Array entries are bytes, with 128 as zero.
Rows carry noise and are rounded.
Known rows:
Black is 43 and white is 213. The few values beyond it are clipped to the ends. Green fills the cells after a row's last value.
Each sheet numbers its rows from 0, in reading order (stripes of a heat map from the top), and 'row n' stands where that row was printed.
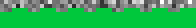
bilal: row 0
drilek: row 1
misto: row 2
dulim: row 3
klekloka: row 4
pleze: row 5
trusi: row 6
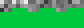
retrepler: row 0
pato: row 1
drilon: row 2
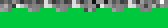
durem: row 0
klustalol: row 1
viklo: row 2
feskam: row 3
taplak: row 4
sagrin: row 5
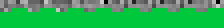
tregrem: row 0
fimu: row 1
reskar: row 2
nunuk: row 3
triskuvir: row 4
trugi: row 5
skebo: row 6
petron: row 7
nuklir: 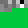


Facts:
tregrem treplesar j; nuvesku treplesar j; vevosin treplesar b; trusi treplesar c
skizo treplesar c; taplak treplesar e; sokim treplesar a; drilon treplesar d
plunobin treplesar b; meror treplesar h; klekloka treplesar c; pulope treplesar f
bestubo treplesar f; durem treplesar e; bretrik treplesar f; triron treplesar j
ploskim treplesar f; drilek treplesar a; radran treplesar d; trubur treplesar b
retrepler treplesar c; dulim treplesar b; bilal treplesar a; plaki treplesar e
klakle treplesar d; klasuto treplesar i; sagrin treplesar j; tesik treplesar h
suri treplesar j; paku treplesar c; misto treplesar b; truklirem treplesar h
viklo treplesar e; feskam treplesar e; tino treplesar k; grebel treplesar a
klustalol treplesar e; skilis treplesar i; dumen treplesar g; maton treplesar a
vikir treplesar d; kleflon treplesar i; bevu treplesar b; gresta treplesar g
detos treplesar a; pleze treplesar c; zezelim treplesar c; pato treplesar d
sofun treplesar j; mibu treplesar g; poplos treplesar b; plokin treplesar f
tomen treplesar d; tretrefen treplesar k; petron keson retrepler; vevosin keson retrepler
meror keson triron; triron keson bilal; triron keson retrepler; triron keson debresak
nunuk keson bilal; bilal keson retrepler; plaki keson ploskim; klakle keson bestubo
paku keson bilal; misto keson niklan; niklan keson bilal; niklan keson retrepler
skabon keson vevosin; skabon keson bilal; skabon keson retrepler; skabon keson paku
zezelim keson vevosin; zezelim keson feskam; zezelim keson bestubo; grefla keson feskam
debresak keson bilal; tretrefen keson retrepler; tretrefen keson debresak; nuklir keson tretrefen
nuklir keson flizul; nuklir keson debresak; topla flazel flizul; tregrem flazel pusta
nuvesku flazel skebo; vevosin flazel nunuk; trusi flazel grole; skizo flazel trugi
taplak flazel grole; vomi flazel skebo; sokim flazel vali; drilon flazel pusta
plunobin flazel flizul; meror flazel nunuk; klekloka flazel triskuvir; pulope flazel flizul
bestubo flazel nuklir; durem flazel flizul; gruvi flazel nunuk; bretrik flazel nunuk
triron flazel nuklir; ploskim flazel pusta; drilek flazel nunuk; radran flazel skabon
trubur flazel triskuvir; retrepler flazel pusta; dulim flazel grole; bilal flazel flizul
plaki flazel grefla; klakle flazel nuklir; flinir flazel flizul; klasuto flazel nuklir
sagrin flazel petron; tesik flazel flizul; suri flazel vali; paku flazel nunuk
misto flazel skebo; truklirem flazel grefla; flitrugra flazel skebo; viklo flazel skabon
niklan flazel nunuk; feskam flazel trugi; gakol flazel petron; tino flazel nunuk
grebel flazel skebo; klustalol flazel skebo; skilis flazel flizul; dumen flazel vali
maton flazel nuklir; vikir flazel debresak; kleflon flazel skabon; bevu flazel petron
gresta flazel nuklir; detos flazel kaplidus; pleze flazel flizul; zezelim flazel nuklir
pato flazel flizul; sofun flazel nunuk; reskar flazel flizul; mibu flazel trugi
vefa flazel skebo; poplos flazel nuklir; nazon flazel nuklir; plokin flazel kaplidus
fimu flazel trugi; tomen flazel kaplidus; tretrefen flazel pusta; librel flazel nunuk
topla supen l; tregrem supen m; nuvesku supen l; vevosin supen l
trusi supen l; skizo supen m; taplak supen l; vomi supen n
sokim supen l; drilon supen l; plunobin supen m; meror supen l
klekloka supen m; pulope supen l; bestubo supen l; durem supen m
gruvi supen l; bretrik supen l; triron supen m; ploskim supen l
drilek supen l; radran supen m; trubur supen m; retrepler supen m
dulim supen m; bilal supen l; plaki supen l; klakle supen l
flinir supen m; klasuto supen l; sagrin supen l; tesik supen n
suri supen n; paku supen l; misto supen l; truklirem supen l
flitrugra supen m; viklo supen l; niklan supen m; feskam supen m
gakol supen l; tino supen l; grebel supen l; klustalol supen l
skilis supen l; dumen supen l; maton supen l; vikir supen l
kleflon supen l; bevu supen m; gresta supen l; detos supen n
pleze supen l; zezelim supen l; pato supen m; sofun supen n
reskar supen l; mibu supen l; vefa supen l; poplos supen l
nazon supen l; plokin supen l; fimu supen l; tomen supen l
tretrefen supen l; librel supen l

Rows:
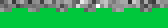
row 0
kleflon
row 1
ploskim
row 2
triron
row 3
meror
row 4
tesik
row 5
bestubo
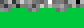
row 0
poplos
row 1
truklirem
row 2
niklan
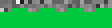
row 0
tretrefen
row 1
plokin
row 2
radran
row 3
flitrugra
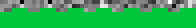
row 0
flizul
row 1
skabon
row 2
vevosin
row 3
plaki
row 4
flinir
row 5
klakle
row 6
zezelim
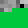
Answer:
sofun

